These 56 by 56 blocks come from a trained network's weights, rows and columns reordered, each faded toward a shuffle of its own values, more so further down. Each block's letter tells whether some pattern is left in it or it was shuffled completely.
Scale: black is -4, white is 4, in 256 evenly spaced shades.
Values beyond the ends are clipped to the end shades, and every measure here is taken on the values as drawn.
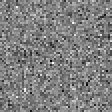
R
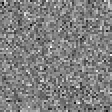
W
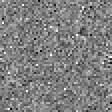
W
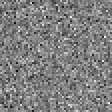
W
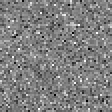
W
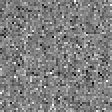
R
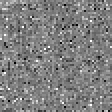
R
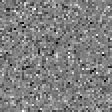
W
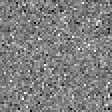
W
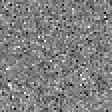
W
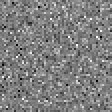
W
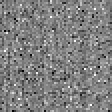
R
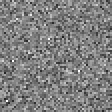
W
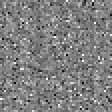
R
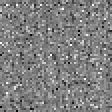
R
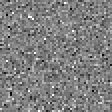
W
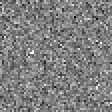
W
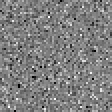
W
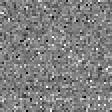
R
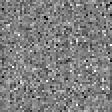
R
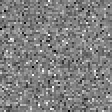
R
